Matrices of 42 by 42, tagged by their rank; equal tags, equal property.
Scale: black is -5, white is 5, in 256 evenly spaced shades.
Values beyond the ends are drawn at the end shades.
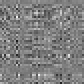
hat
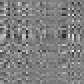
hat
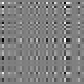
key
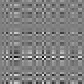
key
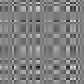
key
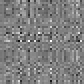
hat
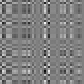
key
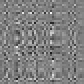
hat
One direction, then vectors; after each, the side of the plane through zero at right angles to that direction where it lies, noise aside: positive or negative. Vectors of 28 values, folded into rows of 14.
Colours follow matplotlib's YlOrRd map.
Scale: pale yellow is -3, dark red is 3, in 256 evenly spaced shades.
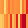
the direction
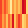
negative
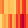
positive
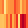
positive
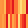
positive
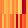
positive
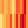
positive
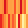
negative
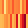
positive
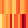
positive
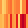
positive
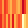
negative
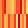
negative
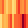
positive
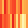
negative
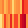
positive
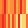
negative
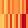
positive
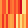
negative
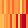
positive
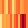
positive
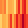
positive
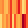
positive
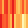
negative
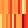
positive
